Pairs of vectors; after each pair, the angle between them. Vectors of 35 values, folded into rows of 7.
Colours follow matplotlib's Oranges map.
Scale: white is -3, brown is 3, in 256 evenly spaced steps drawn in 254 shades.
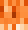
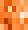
orthogonal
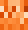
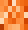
partly aligned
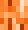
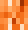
nearly opposite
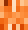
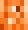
partly aligned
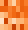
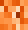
orthogonal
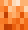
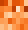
partly opposed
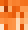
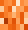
orthogonal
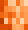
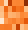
partly opposed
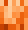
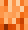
nearly parallel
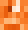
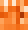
orthogonal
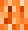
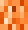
nearly opposite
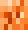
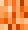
orthogonal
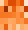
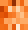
partly aligned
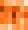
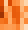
partly aligned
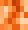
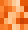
nearly opposite
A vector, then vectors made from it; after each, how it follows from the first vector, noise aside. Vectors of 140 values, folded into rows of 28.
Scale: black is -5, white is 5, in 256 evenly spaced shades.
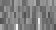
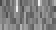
reversed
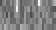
reversed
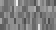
wrapped around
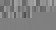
partly zeroed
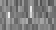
wrapped around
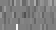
partly zeroed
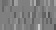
partly zeroed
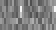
wrapped around
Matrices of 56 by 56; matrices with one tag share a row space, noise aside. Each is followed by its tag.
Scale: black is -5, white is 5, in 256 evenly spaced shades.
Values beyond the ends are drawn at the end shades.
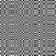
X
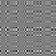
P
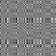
P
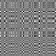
X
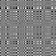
P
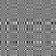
P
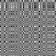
X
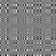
P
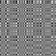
P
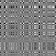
X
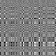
X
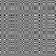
X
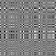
X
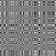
X
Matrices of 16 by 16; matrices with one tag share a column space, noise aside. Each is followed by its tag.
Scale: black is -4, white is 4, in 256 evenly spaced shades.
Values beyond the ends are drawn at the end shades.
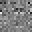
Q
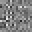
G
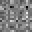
G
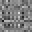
G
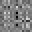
G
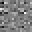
Q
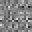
G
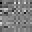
Q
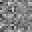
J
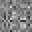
G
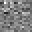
Q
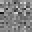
Q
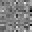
J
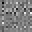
Q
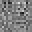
Q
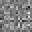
G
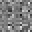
J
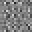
J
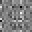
G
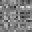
G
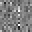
J
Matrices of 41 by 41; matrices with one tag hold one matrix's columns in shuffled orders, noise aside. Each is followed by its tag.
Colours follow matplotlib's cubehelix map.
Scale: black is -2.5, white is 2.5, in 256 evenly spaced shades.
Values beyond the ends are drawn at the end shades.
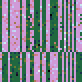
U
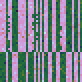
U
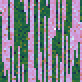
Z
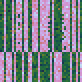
U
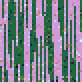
Z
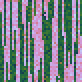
Z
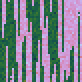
Z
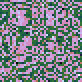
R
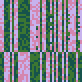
U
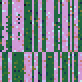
U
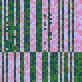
U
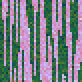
Z
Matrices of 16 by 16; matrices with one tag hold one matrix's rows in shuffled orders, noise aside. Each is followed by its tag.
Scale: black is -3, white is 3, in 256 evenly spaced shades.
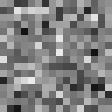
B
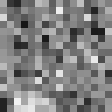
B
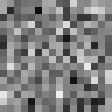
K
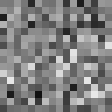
K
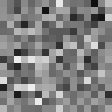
B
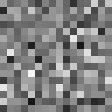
K
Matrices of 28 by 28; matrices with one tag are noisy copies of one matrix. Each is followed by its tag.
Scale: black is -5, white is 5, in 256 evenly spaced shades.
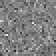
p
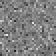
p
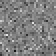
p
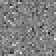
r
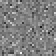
r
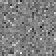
r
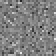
r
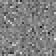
r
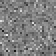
p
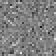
r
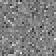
r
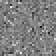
r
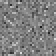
r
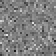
p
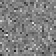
p
